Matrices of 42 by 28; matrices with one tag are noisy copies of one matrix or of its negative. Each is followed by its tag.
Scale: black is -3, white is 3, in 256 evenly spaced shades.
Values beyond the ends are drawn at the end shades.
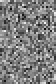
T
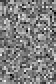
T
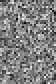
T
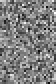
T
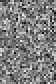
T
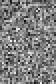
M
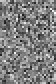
T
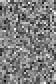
T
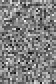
M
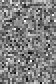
M
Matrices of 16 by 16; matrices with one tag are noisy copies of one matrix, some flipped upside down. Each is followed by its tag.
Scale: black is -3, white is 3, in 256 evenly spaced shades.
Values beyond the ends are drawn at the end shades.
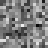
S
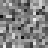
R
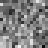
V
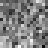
V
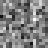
R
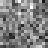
V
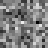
S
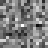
S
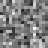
R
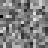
R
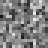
R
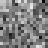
V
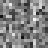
R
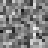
R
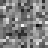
S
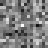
S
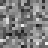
S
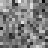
V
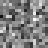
R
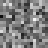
R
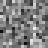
R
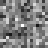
S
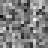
R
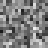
R
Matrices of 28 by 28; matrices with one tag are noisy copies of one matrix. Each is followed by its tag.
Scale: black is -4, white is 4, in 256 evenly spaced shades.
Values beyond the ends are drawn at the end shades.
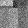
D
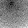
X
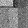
D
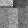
D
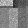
D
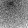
X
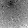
X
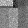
D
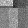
D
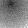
X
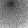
X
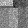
D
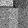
D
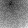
X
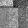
D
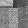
D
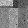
D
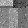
D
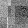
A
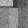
D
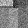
D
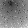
X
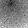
X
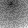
X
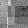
A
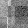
A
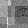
A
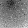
X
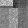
D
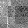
A
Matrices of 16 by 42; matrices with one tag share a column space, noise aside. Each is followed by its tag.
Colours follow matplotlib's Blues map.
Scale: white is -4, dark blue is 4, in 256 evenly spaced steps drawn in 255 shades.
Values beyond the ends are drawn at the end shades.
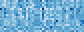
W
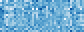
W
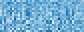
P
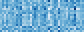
W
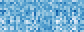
P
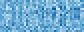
W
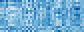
W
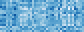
W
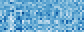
P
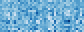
P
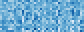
P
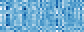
W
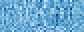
W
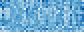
W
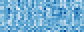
W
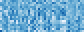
P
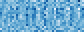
W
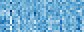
P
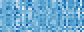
W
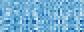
P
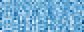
P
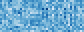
W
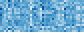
W
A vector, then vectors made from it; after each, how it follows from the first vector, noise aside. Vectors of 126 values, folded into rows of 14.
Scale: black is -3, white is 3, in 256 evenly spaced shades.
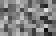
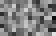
wrapped around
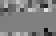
partly zeroed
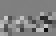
partly zeroed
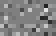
partly zeroed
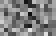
wrapped around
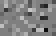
partly zeroed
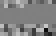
partly zeroed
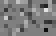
partly zeroed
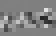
partly zeroed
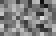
wrapped around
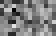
wrapped around
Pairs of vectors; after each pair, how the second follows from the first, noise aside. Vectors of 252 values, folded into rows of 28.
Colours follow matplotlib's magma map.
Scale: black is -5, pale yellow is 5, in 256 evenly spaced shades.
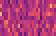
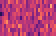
sign-scrambled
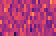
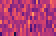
copied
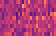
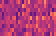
copied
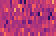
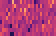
shuffled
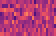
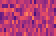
copied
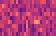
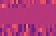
partly zeroed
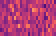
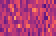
copied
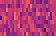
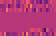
partly zeroed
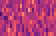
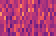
sign-scrambled
